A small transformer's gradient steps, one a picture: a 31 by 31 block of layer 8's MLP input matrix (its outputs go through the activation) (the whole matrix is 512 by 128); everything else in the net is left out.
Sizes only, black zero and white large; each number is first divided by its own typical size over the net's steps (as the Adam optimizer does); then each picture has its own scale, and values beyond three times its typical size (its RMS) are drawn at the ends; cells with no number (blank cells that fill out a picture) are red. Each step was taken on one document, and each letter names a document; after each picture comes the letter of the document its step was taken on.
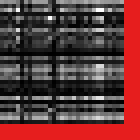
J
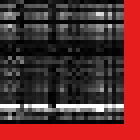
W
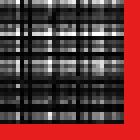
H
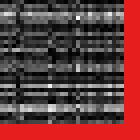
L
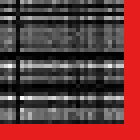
L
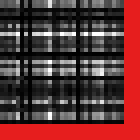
H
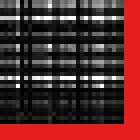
H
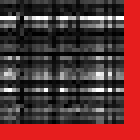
W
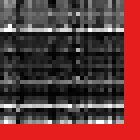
L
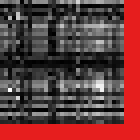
J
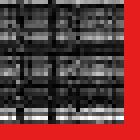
J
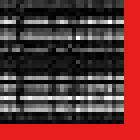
L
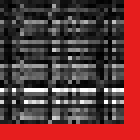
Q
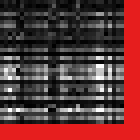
W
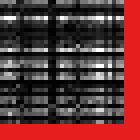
W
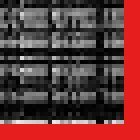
Q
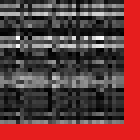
Q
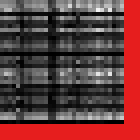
J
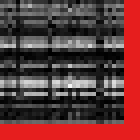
Q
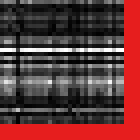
L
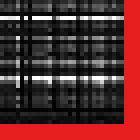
H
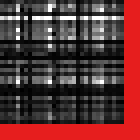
H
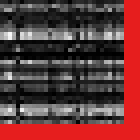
L
